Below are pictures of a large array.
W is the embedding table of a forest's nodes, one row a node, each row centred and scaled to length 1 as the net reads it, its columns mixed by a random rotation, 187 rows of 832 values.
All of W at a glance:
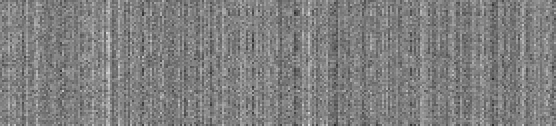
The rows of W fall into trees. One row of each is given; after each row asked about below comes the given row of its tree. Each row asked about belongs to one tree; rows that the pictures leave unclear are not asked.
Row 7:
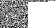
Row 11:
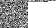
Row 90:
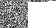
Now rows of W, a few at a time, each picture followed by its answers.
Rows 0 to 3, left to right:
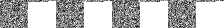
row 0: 90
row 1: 11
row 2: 11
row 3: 7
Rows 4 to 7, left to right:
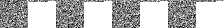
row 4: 11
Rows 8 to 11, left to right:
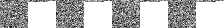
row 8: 90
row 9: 11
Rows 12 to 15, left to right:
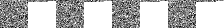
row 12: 7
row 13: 90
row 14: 7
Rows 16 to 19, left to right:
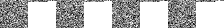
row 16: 7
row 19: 7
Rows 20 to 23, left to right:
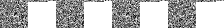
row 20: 7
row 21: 7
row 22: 7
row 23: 7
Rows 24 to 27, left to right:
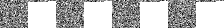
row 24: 11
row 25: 90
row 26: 11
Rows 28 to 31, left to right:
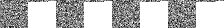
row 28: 90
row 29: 11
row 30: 11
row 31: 7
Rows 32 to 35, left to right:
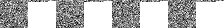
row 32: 90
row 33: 7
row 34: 11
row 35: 11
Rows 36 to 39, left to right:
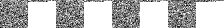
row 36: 7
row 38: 90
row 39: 90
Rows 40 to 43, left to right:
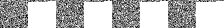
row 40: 7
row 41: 11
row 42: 11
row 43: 90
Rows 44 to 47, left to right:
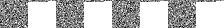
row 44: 7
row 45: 11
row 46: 90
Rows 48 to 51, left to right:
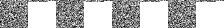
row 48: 7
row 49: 11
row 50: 7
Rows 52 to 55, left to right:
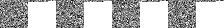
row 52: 7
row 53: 7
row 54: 11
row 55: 7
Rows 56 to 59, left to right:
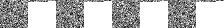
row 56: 7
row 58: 90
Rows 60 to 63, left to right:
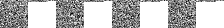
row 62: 7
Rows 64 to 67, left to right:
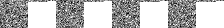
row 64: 7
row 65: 90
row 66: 7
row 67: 7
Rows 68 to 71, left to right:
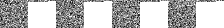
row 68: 11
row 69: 7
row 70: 7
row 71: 7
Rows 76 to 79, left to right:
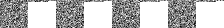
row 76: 90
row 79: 7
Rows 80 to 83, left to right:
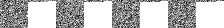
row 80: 90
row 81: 7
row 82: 90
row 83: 90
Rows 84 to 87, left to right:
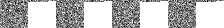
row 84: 90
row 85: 11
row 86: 11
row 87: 90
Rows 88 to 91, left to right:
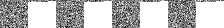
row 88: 7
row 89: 90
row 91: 11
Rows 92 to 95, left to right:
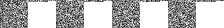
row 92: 11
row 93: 7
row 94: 11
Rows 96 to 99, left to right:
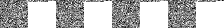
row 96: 11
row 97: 11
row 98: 90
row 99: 11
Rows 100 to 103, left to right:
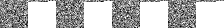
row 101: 11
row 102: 7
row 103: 7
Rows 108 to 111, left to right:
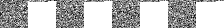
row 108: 11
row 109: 7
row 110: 7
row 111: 7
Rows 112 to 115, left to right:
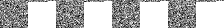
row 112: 7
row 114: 11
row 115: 7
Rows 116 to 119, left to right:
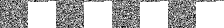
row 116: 11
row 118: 90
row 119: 7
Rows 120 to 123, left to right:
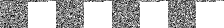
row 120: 90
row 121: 7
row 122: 11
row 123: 11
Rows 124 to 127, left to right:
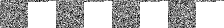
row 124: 90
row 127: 11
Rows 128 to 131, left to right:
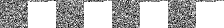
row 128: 11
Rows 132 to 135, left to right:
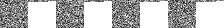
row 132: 11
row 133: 7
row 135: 90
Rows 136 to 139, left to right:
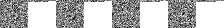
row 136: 90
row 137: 90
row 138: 11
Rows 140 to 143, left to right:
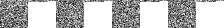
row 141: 11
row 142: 7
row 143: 11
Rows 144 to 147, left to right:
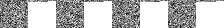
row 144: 11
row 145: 7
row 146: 7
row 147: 7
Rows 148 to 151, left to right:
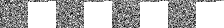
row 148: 11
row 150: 7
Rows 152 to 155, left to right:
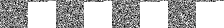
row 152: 90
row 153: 7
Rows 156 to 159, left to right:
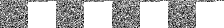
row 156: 7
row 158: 7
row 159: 7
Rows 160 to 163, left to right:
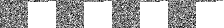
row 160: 11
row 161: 7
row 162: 11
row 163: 7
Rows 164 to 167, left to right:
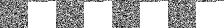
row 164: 7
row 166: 90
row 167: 11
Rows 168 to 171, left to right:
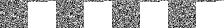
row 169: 7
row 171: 7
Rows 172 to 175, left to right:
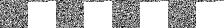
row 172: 7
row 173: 11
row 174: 90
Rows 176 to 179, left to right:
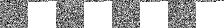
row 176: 90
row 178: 11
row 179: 11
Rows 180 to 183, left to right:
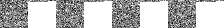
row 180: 11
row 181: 90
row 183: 7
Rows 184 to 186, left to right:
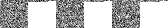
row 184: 90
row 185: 11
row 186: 7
